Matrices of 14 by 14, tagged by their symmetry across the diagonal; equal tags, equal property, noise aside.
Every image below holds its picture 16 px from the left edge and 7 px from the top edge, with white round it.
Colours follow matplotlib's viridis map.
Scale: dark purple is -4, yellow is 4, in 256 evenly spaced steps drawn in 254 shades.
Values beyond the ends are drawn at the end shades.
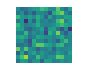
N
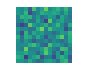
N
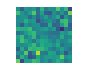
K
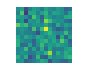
N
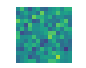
K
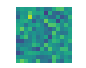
N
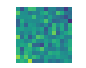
K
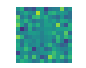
K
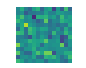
K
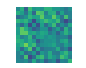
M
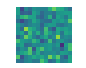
N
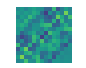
M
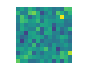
N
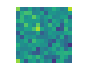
M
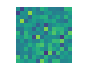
M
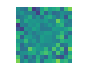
M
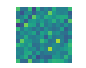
M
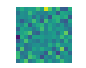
K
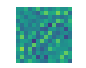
M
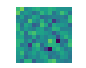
M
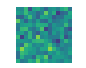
K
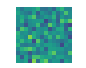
K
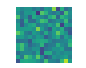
N
